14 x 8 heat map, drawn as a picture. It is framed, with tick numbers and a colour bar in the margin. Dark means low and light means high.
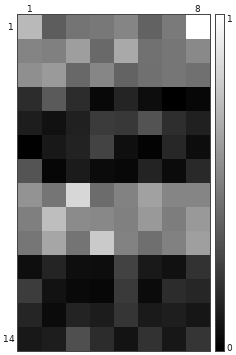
Horizontal stripes repeat 2 times down the table. Overall the values sit about 30% of the way up the scale. Values change most from cell to cell in the middle left.
